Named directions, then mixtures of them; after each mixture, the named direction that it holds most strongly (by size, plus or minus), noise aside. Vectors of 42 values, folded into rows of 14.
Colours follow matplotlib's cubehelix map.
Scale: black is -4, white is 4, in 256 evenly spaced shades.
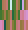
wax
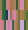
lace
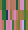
lace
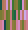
wax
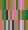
lace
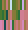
wax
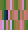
lace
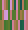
lace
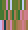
wax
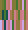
lace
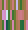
lace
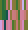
lace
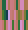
lace
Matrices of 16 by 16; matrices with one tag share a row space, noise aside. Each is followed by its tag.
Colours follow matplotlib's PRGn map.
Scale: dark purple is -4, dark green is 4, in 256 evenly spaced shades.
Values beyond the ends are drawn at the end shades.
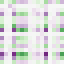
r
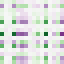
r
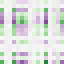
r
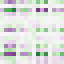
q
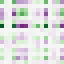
r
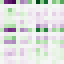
q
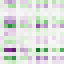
q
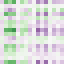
q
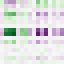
q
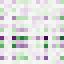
r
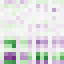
q
